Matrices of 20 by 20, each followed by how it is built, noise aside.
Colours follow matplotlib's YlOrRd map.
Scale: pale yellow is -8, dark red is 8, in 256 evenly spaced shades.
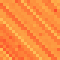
Toeplitz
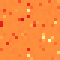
sparse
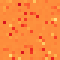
sparse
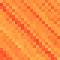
Toeplitz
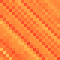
Toeplitz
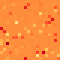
sparse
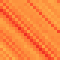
Toeplitz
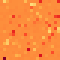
sparse
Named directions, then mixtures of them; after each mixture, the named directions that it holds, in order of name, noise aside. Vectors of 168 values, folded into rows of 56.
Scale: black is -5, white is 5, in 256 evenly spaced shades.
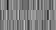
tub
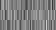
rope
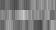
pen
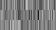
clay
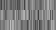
clay, pen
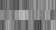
pen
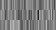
clay, rope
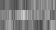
pen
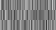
rope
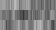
pen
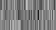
clay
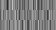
clay, tub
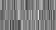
clay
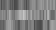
pen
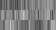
clay, pen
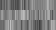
clay, pen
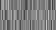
rope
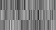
clay, pen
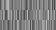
rope, tub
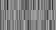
rope, tub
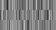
clay, tub
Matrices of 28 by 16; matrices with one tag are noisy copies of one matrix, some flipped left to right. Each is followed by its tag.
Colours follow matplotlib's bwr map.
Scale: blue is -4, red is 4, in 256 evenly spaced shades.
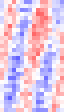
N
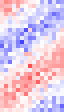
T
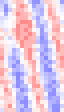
N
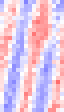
N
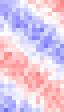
T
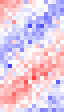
T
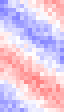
T
